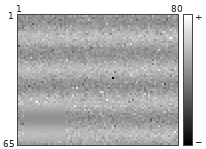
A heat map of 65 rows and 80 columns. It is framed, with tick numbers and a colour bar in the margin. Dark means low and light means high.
Stripes: horizontal, repeating 4 times. Calmest part: bottom left. Slope: none. Odd patch: calmer, in the bottom left.
